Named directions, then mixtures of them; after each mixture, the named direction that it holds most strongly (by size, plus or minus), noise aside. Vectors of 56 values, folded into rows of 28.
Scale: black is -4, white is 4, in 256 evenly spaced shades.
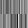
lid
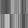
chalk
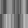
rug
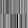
lid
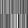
lid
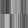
chalk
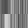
chalk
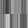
chalk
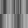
rug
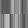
chalk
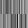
lid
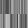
lid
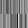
lid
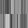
chalk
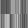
chalk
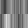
rug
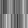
rug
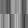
chalk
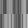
rug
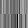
lid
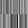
lid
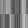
chalk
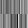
lid
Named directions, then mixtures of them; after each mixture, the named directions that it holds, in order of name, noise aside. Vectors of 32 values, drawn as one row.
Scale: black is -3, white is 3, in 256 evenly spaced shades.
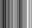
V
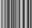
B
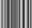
B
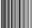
B, V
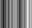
V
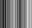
V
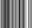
B, V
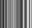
B, V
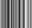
B, V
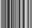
B, V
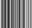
B, V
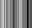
V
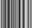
B, V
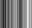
V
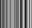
B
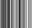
B, V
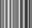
B, V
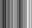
V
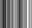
V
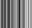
B, V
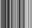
B, V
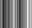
V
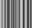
B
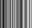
B, V
